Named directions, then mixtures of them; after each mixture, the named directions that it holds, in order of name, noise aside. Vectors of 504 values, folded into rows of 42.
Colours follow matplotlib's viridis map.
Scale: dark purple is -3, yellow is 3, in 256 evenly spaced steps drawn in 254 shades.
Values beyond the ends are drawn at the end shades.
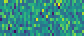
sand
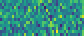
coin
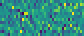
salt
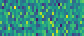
coin, sand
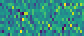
salt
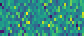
coin, salt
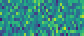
coin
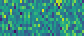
sand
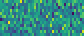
coin, salt, sand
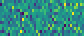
salt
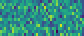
coin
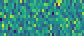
sand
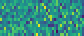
coin
